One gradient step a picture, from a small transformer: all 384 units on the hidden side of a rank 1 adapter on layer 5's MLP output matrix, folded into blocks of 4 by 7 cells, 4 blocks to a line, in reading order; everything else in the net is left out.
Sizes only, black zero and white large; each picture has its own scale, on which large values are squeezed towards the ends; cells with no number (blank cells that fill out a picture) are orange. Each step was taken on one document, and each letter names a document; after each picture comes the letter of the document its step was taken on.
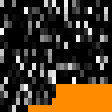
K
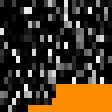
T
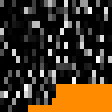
T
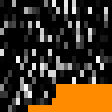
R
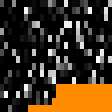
T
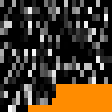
K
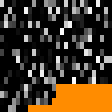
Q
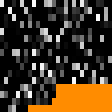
Q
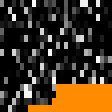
Q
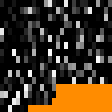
T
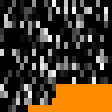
R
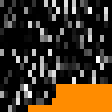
R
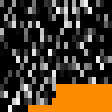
Q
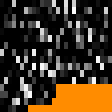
R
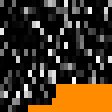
T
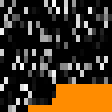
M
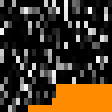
K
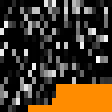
K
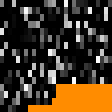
T
